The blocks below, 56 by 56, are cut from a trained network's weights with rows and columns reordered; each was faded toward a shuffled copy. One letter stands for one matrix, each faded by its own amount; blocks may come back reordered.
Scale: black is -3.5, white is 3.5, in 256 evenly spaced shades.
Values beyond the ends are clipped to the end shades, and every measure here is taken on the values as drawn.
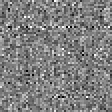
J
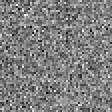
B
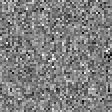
J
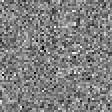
J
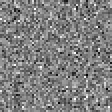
J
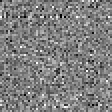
J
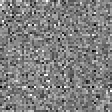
J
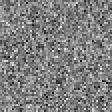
B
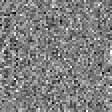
J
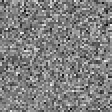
B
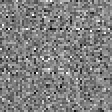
J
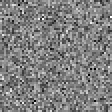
B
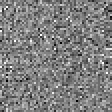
J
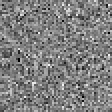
J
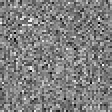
J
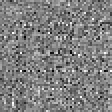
J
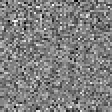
J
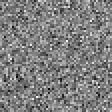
B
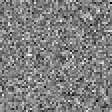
B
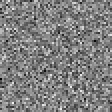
B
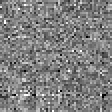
J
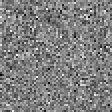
J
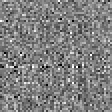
J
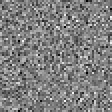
J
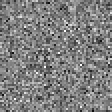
B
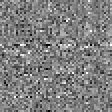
J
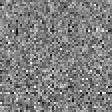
J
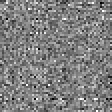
J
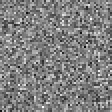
B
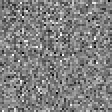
J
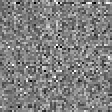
J
